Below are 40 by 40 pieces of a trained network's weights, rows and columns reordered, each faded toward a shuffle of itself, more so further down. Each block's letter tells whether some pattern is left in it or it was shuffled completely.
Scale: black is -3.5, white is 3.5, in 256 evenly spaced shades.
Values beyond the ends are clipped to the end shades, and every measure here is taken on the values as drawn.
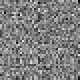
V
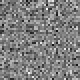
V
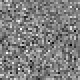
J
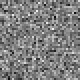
J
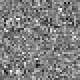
V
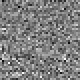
V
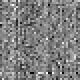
V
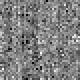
V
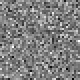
J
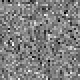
J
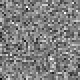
V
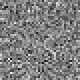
V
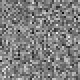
V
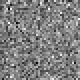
V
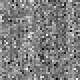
V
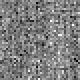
V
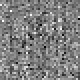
V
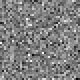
J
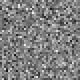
J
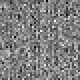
V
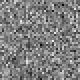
V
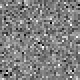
J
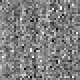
V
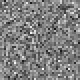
J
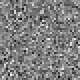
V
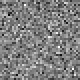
J
